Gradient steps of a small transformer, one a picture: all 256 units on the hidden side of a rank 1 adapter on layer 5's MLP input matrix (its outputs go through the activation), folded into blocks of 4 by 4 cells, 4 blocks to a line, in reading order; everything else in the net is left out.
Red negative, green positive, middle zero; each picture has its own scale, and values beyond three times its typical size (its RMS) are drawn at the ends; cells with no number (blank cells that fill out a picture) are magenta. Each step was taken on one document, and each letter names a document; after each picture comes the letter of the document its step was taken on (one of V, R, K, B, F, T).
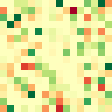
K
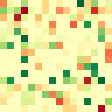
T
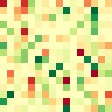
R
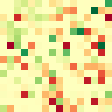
K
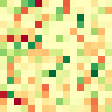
R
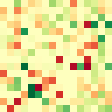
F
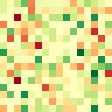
R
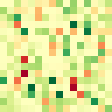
F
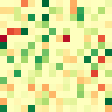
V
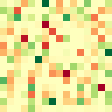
V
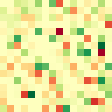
K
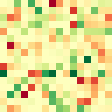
F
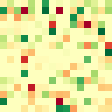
T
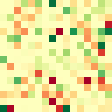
K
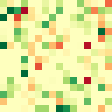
T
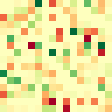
K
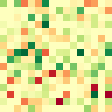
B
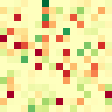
V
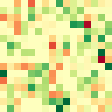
F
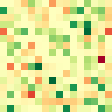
F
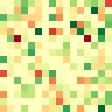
K
